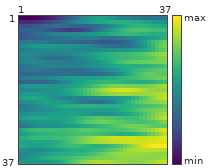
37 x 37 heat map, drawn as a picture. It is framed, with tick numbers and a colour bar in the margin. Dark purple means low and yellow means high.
Slope: up to the bottom right. Mirror symmetry: none. Grain: streaks across. Lone odd cells: none. Ninth with the lowest average: top left. Ninth with the highest average: bottom right.
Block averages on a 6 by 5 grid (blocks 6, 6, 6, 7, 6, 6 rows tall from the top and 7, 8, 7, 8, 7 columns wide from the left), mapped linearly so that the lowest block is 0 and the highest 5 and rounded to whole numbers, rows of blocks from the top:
01233 | 22224 | 12234 | 22334 | 33444 | 23455
